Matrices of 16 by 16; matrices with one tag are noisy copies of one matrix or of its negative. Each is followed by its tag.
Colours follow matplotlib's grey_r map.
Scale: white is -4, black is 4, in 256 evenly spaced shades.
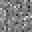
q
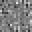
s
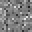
q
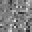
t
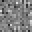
s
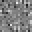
s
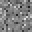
q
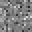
q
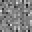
s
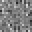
s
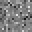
q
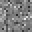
q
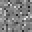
q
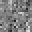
t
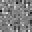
s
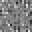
s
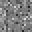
q
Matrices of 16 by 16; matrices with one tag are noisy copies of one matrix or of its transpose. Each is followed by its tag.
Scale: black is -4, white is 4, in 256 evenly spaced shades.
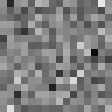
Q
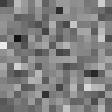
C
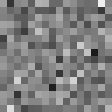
Q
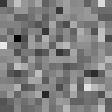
C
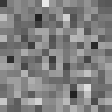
C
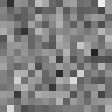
Q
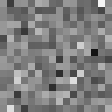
Q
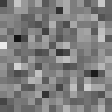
C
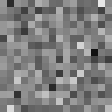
Q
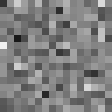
C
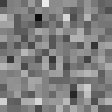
C
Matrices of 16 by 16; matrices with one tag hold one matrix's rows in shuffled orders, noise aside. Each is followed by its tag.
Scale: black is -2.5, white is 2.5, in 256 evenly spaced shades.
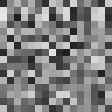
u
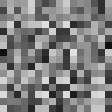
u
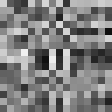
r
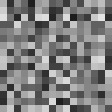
u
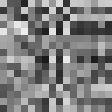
r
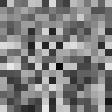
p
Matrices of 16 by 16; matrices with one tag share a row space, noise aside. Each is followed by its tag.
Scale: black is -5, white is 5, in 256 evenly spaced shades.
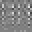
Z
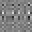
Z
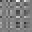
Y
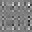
Z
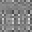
Z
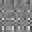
Z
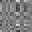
Y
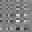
Y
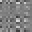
Y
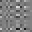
Y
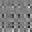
Z
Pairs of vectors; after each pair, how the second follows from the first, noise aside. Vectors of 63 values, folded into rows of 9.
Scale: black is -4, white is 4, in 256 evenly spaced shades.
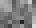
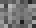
sign-scrambled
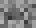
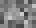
negated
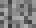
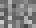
negated
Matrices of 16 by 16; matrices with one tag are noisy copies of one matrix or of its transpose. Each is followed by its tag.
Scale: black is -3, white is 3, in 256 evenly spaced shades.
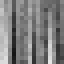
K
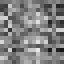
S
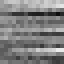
K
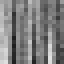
K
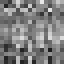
S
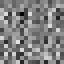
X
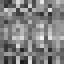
S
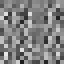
X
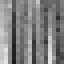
K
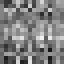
S
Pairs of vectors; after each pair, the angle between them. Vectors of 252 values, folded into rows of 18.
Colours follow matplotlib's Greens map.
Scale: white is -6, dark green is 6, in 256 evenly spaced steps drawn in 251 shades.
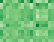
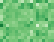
nearly opposite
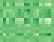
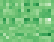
nearly parallel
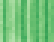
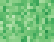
partly aligned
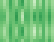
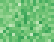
orthogonal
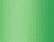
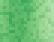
nearly opposite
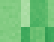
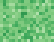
orthogonal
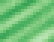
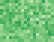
orthogonal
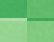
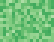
orthogonal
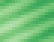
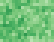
partly opposed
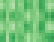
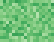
orthogonal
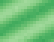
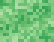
partly aligned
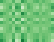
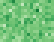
orthogonal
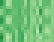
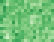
partly aligned
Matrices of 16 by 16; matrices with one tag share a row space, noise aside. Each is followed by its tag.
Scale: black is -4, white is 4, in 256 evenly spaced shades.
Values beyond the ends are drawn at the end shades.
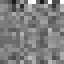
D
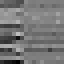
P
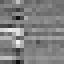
P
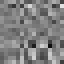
D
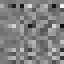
D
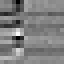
P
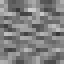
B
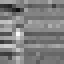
P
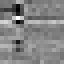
P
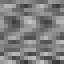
B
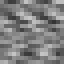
B
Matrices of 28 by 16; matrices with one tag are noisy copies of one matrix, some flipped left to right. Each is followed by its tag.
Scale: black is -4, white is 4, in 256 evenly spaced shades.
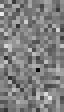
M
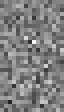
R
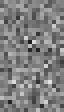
R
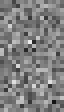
R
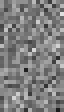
M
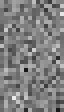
M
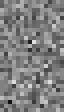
R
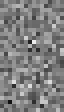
R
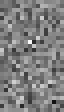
R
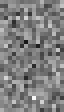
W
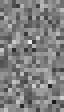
R
